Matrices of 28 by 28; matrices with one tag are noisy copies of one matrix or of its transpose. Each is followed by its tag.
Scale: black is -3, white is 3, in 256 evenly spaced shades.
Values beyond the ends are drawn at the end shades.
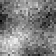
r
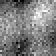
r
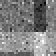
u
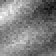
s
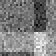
u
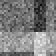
u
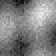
r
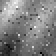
s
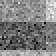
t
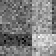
u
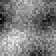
r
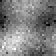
r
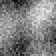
r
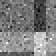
u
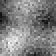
r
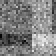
u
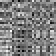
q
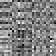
q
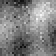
r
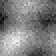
r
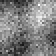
r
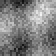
r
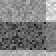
t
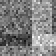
u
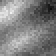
s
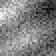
s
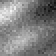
s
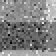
t
